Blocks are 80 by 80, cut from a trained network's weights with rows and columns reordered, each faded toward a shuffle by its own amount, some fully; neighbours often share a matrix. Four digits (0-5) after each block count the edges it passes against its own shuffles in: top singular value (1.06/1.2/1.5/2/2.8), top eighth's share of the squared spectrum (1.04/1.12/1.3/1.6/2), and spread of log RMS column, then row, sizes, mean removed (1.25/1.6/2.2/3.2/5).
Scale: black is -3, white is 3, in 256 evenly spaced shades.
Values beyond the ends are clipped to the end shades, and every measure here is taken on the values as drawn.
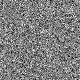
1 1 0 0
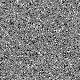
0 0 0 0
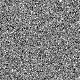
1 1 0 0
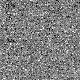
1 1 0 0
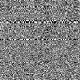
4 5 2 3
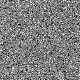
0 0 0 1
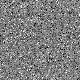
0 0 0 0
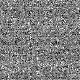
2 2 2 0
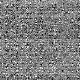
3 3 3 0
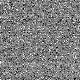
2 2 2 0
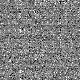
2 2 2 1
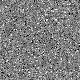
0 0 0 0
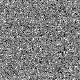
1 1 1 0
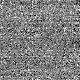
2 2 2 0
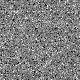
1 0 0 0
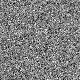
0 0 0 0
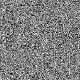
2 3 2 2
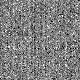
2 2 0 1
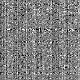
4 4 1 3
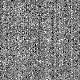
3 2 0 2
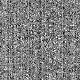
3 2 0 2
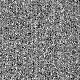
2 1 0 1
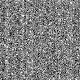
2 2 0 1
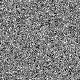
0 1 0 0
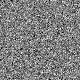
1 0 0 0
